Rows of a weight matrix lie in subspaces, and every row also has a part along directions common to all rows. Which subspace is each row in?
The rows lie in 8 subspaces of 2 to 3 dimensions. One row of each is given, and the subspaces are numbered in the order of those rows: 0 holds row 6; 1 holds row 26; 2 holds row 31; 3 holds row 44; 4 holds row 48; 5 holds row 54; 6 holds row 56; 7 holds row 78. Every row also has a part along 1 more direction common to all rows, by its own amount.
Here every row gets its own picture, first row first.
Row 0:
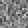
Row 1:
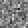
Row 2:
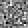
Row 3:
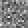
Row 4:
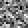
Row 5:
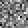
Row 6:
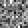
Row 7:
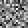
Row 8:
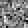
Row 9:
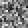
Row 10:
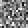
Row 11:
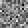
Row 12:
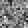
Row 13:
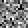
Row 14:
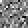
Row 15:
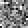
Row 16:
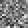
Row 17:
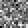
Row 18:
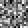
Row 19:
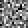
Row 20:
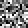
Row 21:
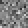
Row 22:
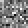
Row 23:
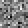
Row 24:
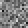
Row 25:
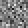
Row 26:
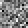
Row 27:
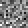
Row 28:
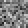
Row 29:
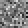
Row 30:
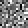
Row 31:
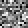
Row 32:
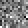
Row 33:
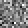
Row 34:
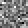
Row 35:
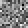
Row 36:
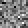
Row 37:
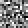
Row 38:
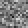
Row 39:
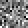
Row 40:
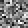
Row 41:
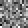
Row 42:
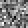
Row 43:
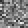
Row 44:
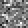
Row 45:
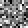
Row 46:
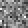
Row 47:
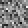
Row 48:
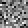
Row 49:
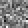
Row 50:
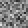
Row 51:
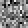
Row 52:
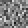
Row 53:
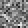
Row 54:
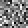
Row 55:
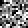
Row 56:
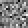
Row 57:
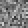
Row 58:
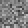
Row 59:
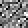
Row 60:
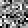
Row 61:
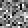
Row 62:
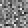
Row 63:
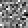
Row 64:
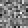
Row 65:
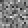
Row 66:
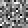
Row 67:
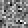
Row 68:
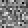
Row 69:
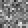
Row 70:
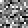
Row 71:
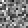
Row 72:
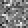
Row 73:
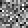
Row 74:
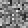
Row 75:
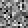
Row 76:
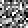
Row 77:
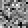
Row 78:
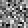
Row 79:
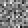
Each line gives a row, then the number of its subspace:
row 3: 6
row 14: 6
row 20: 5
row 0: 5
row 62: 4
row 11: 1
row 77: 3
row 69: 3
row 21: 5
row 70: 6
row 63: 6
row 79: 0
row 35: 1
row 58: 4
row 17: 3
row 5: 7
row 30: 7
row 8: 2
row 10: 2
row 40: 4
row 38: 7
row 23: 3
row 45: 0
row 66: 0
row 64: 0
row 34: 4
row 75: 3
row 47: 5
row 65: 6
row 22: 6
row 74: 1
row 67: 4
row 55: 5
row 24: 1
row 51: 0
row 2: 4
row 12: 2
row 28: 7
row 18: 0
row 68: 2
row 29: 7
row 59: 6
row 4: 7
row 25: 7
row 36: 4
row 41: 0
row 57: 7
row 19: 2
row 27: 4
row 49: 2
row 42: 7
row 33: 5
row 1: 1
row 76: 6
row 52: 5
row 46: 2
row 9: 5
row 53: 3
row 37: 0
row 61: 3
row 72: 3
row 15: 5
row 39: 2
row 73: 1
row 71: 5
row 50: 7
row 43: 4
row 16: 4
